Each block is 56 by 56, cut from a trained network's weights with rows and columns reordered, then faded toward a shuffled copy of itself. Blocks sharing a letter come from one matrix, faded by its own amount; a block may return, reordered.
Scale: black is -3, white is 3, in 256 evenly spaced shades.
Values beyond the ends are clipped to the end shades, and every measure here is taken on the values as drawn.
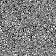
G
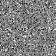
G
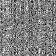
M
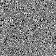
G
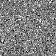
G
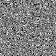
G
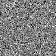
G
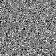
G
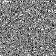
G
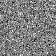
G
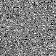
G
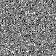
G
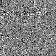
G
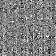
M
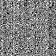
M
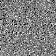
G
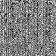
M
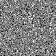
G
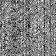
M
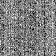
M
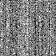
M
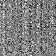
M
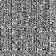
M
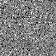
G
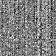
M
